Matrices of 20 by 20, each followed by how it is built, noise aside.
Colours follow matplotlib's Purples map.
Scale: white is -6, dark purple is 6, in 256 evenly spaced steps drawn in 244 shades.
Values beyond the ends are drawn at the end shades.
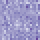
low rank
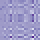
low rank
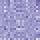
low rank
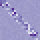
banded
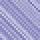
Toeplitz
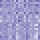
low rank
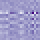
low rank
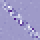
banded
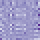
low rank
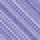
Toeplitz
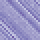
Toeplitz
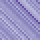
Toeplitz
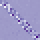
banded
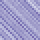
Toeplitz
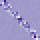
banded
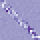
banded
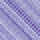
Toeplitz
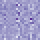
low rank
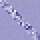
banded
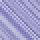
Toeplitz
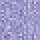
low rank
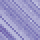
Toeplitz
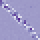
banded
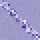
banded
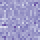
low rank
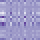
low rank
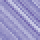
Toeplitz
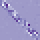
banded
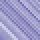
Toeplitz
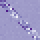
banded
